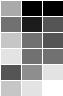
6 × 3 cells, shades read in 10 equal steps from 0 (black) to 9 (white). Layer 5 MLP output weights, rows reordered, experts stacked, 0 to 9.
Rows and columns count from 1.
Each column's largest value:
8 8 9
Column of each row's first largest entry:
1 1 1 1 3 3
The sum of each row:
6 8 14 16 16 24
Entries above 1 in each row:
1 2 3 3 3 3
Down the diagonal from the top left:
6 1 3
